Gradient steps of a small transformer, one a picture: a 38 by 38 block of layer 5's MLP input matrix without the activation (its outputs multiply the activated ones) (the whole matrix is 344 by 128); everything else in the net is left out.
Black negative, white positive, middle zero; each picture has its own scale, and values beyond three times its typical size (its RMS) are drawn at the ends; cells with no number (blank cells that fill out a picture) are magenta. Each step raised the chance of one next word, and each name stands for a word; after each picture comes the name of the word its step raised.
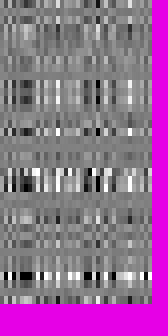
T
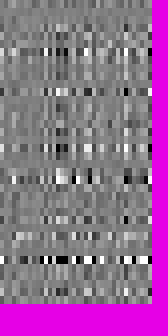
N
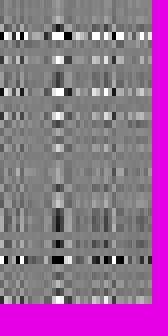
N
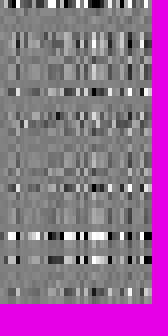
N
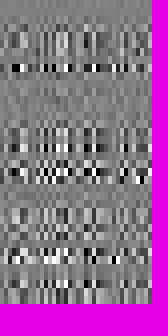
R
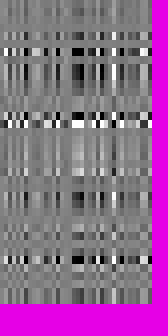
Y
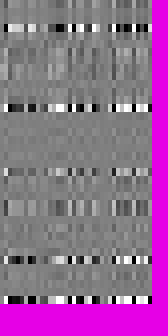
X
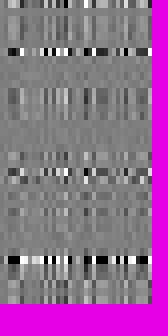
X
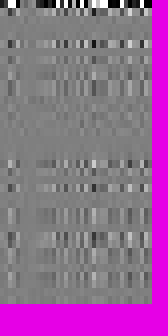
T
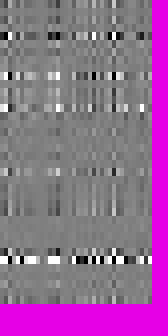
X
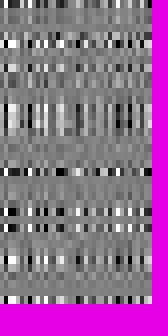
Y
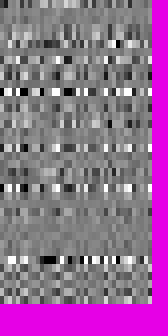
N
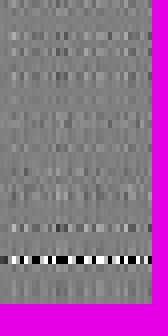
Y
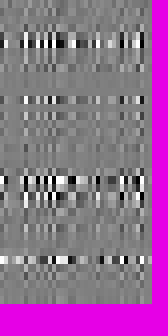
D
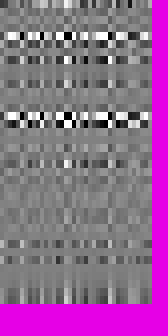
N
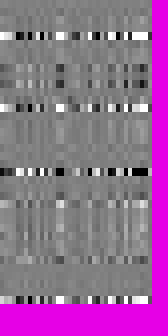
R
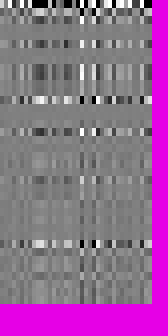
D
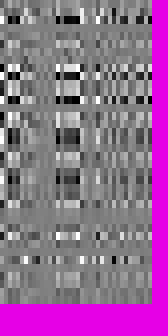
D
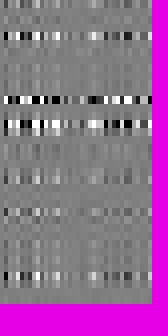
T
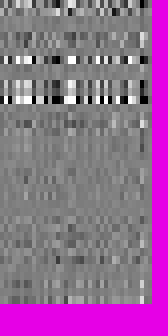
T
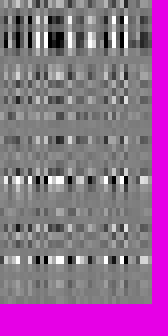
D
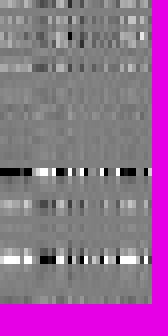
X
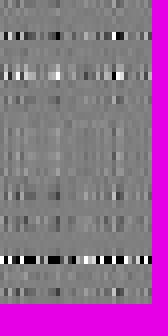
Y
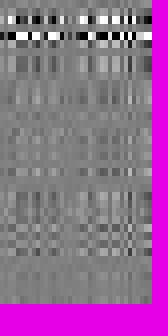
R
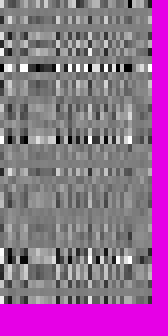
R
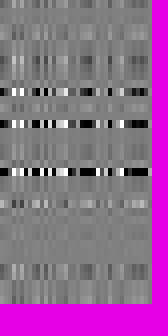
X
